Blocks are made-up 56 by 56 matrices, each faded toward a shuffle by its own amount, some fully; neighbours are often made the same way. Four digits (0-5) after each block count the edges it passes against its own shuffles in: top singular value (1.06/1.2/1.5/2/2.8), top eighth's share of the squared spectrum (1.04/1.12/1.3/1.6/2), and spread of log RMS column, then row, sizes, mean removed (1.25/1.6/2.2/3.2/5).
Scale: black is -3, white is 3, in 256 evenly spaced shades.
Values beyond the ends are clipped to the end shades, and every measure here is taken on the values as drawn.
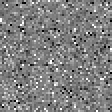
0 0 0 0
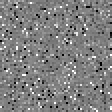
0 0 0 0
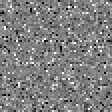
1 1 0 1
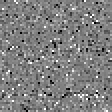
1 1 0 1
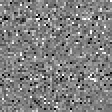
1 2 0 2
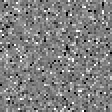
0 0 0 0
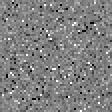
0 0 0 0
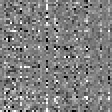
2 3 4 3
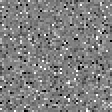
1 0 0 0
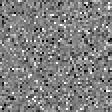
3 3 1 1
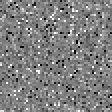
1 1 0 0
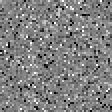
1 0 0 0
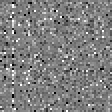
3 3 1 1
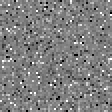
0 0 0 0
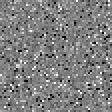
0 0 0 0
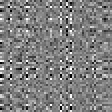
5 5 4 3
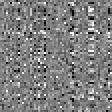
4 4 3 2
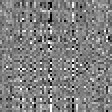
4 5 3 2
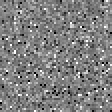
1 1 0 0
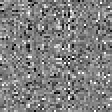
4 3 2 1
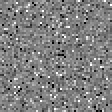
1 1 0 0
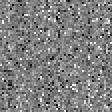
3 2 1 0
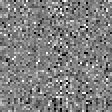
3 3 2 1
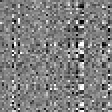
4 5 3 3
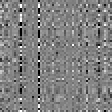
5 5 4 2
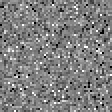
1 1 0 0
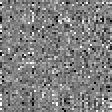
4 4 2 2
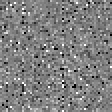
2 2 1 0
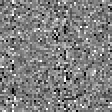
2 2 2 0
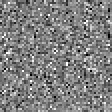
0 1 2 0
